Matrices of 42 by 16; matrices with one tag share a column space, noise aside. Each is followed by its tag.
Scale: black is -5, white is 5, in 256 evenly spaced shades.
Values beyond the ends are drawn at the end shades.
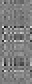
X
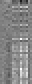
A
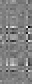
X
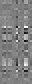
X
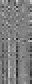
A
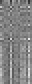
A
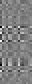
X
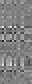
X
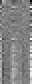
A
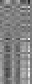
A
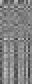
A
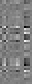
X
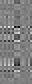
X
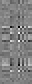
X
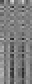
A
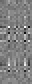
X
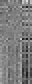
A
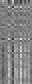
A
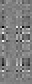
X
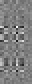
X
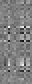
X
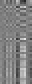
A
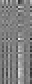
A
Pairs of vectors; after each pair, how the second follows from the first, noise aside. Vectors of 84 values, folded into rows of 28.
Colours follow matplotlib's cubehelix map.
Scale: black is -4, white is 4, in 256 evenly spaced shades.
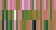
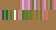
partly zeroed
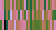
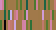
partly zeroed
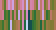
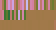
partly zeroed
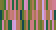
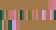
partly zeroed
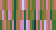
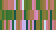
sign-scrambled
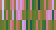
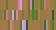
partly zeroed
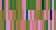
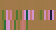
partly zeroed
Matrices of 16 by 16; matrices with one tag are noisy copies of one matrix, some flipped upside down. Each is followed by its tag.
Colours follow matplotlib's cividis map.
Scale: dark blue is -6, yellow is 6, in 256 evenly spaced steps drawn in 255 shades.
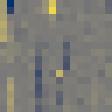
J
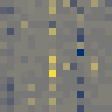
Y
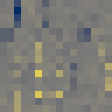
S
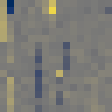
J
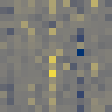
Y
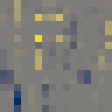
S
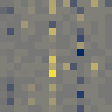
Y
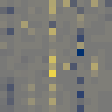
Y
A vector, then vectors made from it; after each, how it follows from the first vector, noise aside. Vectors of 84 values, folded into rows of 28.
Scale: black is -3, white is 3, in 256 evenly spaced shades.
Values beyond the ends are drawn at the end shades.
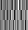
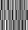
wrapped around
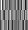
wrapped around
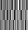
copied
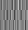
shrunk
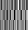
copied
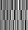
copied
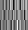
wrapped around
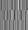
shrunk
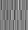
shrunk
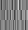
shrunk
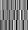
wrapped around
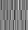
shrunk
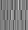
shrunk
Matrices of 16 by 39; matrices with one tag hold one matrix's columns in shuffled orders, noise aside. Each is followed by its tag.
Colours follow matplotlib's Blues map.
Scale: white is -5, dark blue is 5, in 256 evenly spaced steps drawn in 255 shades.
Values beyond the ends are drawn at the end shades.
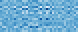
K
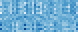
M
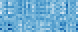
M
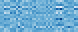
K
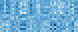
M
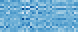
K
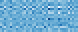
K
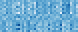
M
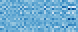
K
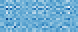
K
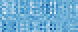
M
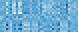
M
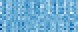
M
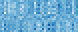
M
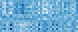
M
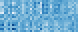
M
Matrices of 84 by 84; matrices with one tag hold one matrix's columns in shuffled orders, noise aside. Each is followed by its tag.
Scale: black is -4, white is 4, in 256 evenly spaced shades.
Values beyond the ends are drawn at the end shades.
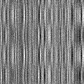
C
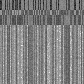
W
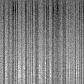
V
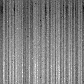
V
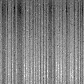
V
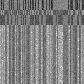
W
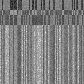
W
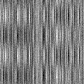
C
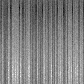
V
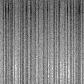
V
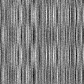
C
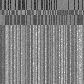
W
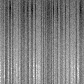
V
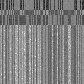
W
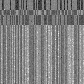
W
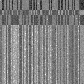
W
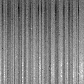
V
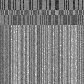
W
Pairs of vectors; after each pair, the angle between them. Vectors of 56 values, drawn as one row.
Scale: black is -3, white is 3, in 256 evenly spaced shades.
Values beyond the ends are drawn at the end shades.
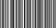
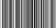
orthogonal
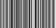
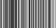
partly aligned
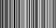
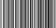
nearly opposite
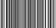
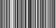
partly aligned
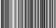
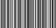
partly aligned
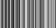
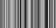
partly opposed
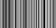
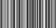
nearly opposite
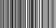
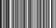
orthogonal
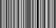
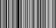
partly aligned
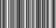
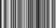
partly aligned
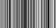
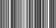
nearly opposite
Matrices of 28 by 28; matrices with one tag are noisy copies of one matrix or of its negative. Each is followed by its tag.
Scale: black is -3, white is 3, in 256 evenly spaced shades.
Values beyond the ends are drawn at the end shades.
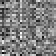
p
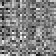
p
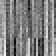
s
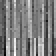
s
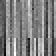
s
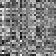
p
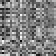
p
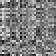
p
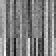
s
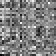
p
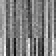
s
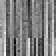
s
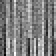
s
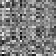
p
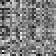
p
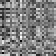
p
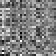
p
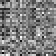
p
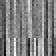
s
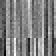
s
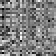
p
